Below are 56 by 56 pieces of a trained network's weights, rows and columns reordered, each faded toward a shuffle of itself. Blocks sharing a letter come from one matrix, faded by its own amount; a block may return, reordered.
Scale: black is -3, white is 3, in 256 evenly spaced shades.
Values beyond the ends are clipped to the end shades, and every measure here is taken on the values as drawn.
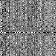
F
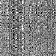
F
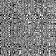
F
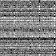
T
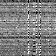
T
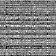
T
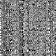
F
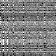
T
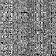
F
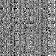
F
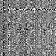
F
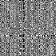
F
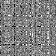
F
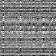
T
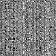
F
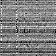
T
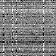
T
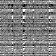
T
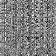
F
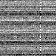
T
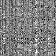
F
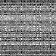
T
